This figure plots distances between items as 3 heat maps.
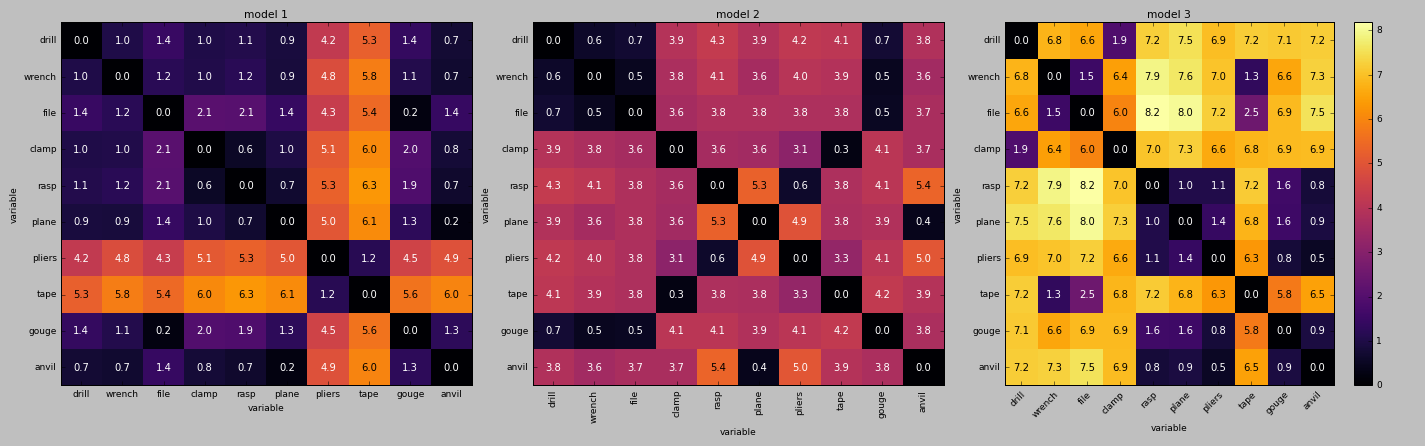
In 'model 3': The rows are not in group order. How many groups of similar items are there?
3
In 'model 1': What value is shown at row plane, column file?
1.4
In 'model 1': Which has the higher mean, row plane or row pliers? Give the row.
pliers
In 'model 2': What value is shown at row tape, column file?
3.8
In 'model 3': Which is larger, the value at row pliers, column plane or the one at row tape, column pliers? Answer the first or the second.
the second
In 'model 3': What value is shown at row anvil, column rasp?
0.8
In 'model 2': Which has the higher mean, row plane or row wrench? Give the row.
plane
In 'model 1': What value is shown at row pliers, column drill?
4.2
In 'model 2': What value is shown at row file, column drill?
0.7
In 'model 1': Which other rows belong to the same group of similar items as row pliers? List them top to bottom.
tape
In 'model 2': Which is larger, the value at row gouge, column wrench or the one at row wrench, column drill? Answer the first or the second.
the second
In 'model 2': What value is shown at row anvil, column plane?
0.4
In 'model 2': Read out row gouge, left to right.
0.7 0.5 0.5 4.1 4.1 3.9 4.1 4.2 0.0 3.8
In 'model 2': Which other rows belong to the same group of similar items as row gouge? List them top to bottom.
drill, wrench, file
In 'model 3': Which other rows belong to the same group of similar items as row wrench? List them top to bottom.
file, tape
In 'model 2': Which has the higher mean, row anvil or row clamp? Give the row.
anvil
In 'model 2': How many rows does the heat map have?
10
